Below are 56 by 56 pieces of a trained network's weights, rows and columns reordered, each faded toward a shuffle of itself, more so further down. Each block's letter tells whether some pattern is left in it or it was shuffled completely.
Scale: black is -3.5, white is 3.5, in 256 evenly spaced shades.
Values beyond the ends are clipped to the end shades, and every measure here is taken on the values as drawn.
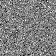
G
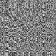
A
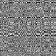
A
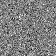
G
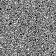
G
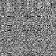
A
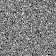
G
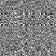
A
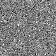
G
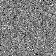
G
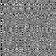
A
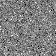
G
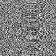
A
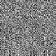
A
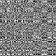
A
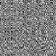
A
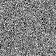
G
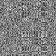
A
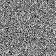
G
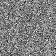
G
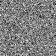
G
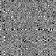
A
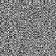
A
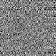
A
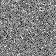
G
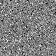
G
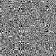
A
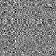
A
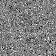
G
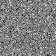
G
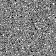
G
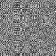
A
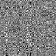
A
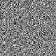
A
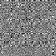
A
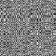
A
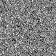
G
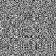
A
